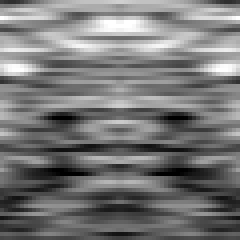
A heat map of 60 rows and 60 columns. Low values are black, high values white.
Ninth with the highest average: top middle. Mirror symmetry: left to right. Slope: up to the top. Grain: streaks across.
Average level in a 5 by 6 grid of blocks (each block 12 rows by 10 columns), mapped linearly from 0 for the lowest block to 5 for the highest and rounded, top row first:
445544 | 423324 | 323323 | 102201 | 021120
